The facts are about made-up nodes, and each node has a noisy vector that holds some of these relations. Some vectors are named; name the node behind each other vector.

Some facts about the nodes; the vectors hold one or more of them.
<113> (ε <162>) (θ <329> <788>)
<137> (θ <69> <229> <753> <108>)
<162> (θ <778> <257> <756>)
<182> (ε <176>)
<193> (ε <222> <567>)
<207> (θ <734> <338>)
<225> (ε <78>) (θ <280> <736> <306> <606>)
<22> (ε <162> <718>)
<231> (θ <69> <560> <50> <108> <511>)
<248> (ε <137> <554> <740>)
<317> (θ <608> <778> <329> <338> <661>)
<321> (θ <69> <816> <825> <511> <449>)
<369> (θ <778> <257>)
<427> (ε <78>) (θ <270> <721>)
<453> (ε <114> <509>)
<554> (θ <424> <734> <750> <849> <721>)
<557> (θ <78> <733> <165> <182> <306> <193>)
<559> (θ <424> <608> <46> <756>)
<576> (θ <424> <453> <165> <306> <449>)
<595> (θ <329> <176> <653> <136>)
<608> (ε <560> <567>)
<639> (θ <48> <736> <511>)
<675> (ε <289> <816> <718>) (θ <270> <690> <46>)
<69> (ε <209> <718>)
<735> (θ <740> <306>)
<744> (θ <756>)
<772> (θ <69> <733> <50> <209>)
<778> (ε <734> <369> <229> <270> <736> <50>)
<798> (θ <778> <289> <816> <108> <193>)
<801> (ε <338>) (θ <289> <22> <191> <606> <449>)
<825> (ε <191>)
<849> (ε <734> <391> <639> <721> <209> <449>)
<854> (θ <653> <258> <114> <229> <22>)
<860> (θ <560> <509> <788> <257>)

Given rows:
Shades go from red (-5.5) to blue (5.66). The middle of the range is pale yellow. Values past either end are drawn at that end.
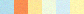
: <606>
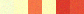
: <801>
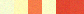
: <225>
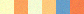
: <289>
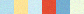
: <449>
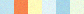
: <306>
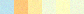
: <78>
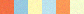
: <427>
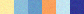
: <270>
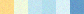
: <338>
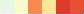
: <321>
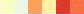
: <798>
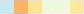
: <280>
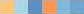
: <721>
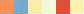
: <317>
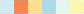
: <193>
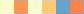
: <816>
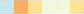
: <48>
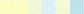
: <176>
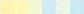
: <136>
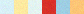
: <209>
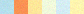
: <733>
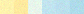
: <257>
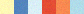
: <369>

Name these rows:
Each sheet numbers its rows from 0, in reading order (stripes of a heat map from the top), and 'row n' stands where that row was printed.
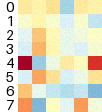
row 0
<248>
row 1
<509>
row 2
<258>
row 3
<165>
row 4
<675>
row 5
<182>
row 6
<46>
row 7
<207>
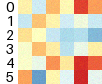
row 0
<576>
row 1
<560>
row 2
<756>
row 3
<453>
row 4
<557>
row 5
<554>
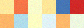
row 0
<22>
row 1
<744>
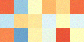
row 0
<162>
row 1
<740>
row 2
<559>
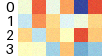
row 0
<69>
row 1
<825>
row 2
<860>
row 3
<778>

